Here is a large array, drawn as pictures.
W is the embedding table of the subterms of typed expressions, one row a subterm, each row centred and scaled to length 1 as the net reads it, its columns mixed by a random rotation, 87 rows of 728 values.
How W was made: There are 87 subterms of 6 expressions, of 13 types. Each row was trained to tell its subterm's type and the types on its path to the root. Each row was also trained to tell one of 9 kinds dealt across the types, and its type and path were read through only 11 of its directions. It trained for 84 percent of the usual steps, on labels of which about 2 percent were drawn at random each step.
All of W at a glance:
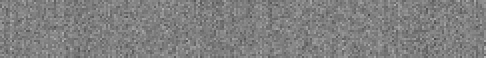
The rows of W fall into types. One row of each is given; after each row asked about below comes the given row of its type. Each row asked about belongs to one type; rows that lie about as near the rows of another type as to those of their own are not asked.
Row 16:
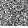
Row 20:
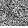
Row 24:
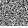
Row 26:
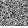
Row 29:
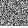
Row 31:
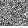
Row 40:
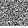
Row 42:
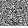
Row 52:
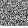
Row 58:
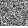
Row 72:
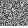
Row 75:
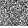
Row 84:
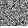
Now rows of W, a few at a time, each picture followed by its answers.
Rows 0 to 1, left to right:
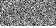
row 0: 24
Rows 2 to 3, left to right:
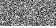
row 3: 16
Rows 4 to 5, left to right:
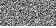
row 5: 26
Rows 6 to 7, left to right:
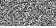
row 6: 40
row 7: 29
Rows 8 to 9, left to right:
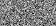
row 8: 24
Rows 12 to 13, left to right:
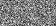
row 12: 24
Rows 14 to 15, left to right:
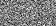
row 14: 84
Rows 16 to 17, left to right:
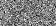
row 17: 40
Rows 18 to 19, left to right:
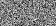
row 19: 16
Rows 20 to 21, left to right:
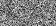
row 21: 40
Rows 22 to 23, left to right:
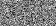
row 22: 26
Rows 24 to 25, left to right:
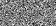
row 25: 31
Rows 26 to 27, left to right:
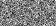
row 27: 58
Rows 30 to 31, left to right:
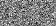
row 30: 42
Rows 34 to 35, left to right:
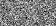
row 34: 29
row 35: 16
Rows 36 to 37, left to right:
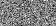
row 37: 72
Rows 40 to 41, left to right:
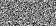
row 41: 31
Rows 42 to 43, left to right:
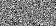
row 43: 31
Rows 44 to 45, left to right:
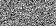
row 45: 84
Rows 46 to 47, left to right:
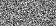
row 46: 29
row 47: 29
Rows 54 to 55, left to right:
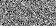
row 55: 58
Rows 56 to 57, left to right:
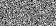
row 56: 42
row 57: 24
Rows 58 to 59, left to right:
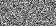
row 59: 40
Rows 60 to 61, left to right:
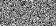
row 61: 20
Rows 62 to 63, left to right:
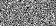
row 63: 20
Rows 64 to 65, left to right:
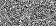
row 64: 75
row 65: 26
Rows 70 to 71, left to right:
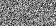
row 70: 84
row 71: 40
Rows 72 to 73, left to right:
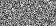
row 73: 72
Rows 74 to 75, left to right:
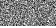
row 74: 29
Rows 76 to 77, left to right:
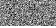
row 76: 84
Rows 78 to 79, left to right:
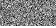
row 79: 84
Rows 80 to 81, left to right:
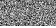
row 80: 75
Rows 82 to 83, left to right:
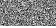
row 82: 52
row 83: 20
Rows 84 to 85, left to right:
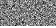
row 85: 72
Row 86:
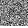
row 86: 24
